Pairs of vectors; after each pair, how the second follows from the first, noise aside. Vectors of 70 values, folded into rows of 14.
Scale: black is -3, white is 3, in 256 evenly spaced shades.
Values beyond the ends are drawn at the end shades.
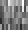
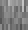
shrunk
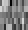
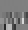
partly zeroed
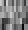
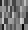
sign-scrambled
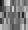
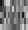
copied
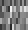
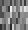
copied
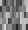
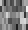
copied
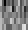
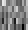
reversed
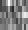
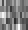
reversed
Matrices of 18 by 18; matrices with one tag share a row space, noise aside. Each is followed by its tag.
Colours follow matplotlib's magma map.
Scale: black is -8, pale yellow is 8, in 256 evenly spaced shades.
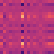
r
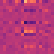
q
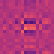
q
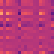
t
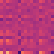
t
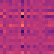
r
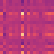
r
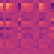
t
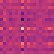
r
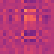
q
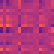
t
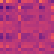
t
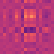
q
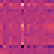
r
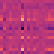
r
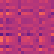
t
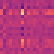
r
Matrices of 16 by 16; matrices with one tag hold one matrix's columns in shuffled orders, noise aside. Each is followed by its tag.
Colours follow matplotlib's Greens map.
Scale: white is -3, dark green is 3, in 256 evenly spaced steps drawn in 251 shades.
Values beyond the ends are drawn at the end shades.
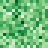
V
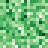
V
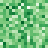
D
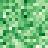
V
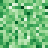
D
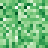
D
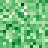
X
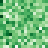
V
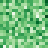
V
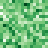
X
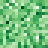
D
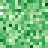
X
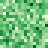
X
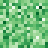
D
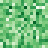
D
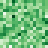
V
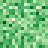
D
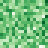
V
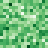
X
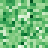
V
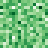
D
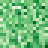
D
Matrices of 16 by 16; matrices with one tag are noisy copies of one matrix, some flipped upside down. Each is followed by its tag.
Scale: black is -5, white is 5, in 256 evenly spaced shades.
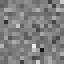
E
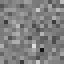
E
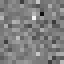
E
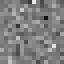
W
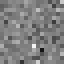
E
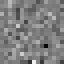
W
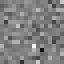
E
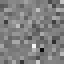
E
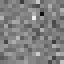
E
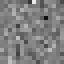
W
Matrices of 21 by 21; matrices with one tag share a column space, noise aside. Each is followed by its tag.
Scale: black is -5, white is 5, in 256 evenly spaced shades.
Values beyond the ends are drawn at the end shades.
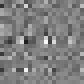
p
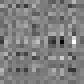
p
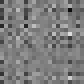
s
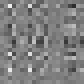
p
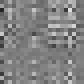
s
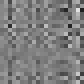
s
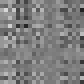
s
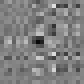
p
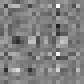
p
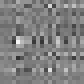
p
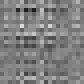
s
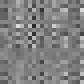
s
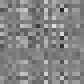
s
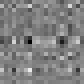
p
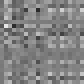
s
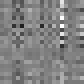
s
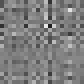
s
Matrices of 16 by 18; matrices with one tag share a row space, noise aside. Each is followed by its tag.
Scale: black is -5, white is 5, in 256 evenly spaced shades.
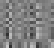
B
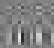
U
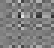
U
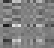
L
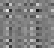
B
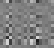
B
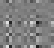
B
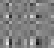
B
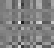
U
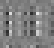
B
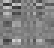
L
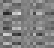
L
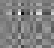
U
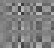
U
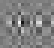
U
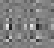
B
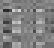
L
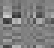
L
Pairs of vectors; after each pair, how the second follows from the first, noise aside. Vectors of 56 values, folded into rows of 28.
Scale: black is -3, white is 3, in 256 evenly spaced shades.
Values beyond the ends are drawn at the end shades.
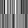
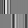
partly zeroed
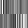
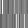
partly zeroed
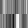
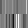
partly zeroed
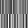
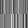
partly zeroed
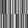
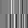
partly zeroed
